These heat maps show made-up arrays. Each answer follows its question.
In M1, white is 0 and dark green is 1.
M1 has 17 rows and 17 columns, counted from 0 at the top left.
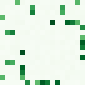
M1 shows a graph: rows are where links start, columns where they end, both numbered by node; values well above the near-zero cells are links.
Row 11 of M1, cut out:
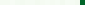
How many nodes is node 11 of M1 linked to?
1
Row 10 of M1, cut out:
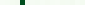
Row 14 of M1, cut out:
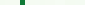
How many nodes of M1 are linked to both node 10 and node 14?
1
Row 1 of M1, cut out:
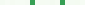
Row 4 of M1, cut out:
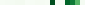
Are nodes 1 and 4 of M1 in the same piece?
no
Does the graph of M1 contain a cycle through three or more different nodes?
yes
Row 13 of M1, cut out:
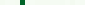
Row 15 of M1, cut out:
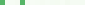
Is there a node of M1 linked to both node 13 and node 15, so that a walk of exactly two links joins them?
yes
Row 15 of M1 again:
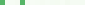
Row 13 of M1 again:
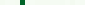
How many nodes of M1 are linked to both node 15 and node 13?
1
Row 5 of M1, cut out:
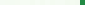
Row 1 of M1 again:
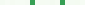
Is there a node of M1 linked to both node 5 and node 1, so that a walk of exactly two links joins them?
no
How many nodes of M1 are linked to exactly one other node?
9
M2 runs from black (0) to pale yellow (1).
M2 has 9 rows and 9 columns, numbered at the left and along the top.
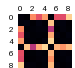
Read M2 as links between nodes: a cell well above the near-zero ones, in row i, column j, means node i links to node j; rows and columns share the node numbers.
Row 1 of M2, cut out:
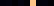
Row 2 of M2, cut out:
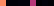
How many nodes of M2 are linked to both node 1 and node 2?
1
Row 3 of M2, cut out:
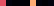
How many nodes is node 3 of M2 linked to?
2
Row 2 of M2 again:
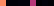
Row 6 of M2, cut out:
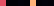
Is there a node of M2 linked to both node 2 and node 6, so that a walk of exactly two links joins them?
yes
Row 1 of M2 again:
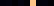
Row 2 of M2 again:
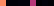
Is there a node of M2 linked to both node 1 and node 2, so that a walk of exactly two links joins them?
yes
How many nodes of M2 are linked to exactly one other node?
1
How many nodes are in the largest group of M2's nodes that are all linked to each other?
2
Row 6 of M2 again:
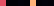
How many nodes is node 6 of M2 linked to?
2
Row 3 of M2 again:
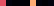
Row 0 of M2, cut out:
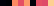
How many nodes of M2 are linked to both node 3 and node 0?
0
